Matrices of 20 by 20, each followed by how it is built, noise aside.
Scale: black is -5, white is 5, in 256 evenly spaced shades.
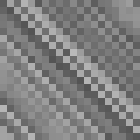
Toeplitz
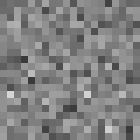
noise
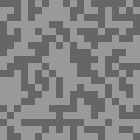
noise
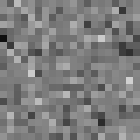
noise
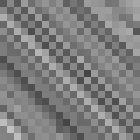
Toeplitz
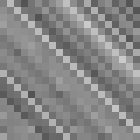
Toeplitz
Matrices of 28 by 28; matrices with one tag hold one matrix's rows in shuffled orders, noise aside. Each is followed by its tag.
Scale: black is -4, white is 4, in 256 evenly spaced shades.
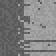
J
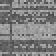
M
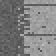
J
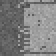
J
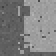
J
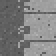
J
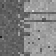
J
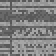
M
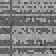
M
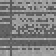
M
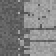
J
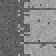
J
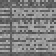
M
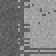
J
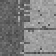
J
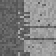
J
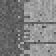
J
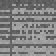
M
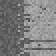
J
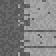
J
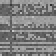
M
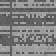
M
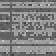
M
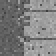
J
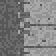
J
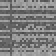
M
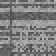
M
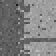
J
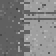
J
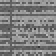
M
